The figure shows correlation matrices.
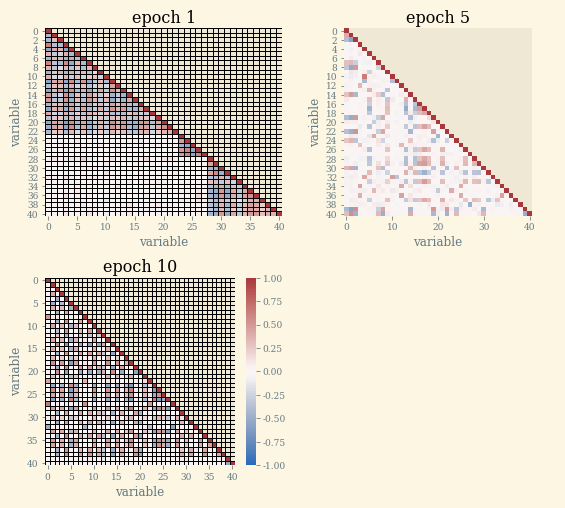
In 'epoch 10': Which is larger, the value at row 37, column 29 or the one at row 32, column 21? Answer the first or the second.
the first
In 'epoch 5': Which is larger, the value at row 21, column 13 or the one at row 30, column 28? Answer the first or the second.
the second
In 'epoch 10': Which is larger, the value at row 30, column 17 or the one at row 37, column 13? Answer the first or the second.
the first
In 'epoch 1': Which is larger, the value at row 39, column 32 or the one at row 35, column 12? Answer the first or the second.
the first
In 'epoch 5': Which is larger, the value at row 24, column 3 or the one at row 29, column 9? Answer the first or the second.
the second
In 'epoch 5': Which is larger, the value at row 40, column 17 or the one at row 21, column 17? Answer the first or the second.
the second
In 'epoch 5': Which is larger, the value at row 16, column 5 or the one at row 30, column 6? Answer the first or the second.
the second
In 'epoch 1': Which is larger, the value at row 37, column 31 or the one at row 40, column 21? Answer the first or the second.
the second
